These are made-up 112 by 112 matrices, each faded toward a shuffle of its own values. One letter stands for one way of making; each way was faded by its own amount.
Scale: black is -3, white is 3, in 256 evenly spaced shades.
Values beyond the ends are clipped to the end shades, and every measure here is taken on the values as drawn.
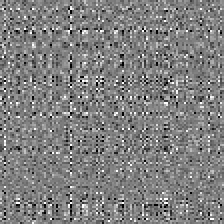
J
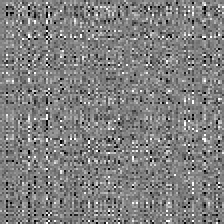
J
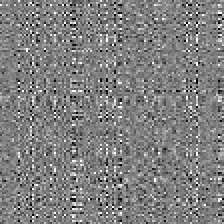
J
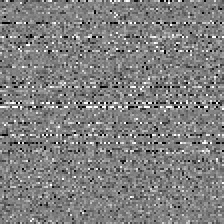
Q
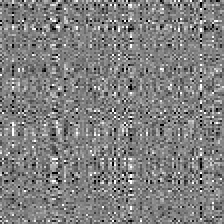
J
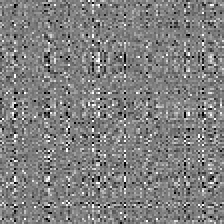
J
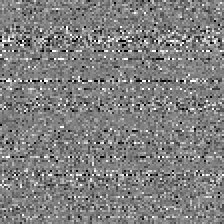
Q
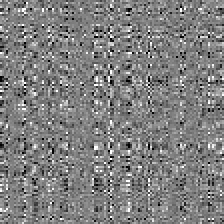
J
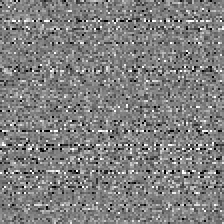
Q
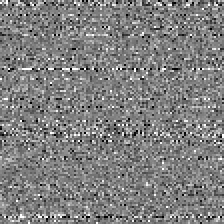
Q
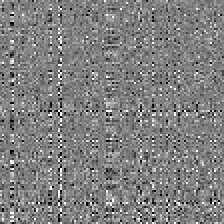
J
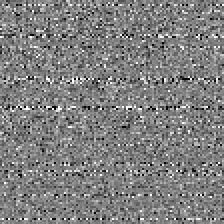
Q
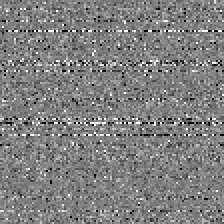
Q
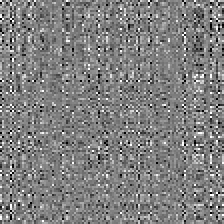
J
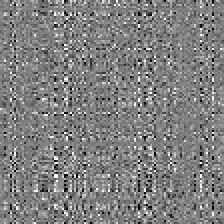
J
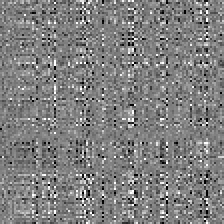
J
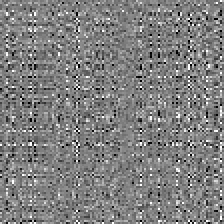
J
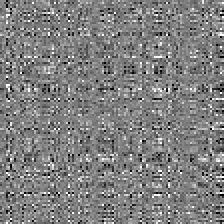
J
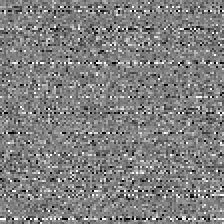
Q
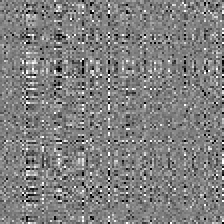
J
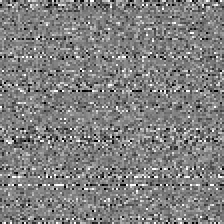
Q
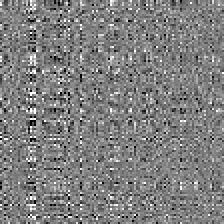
J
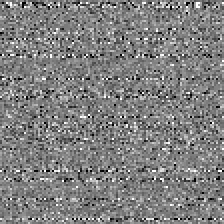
Q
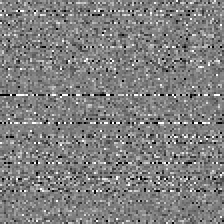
Q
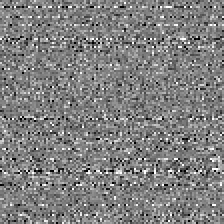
Q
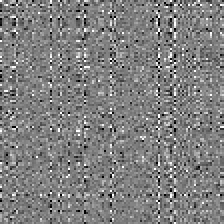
J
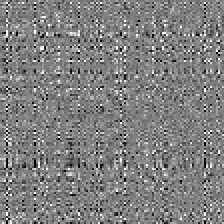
J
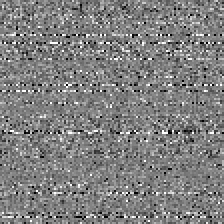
Q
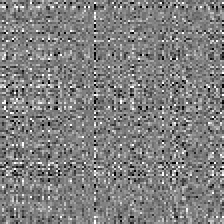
J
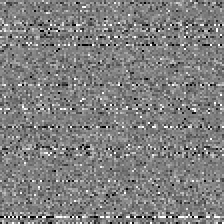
Q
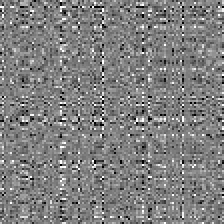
J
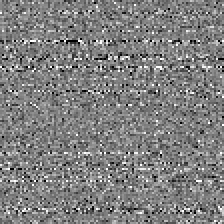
Q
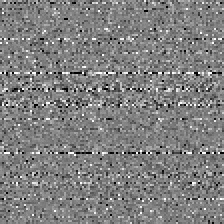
Q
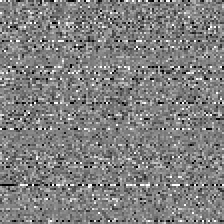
Q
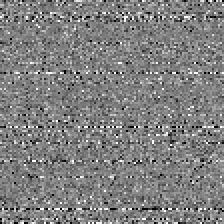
Q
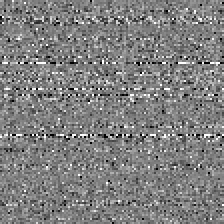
Q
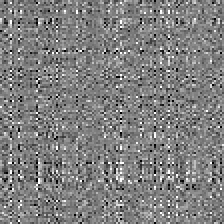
J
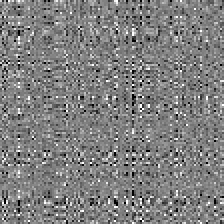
J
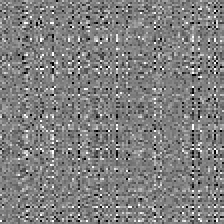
J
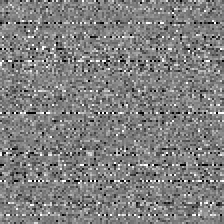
Q
